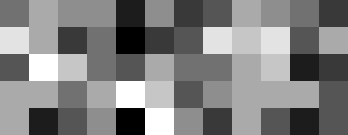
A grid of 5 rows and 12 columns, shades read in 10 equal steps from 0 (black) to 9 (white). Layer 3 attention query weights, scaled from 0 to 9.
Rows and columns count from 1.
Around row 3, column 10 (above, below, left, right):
8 6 6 1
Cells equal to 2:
6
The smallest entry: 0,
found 2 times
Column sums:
27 28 21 24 13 29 17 22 31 29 15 16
